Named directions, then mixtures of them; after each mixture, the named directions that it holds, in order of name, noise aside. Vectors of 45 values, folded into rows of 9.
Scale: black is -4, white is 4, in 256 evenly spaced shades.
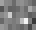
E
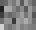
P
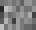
P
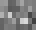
E, P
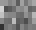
P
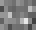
E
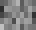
P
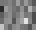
E, P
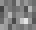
E, P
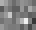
E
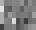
P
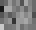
P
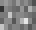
E, P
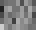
P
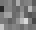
E, P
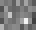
E, P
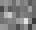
E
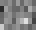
E, P
